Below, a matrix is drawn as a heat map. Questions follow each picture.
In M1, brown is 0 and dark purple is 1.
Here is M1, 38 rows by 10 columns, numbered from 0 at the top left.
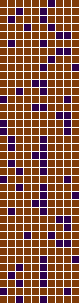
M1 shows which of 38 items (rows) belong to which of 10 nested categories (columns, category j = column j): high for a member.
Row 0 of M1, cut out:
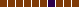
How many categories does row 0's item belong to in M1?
1
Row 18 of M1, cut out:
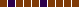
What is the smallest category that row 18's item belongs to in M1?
1
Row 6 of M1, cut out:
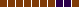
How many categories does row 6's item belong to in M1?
2
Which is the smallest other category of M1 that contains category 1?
5
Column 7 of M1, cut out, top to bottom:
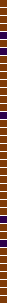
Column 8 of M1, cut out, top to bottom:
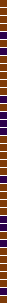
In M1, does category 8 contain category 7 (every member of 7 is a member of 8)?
yes
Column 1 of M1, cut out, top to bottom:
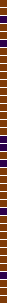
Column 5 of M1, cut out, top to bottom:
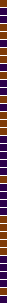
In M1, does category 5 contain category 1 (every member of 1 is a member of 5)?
yes
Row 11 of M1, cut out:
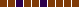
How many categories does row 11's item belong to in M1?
2
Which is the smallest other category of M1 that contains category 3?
6
